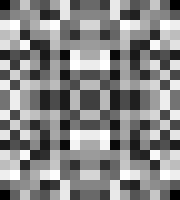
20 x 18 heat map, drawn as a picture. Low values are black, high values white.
Mirror symmetry: left to right and top to bottom. Slope: none. Odd rows or columns: none.
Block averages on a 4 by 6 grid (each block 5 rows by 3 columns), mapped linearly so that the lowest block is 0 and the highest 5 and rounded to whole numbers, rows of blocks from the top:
523325 / 301103 / 301103 / 523325
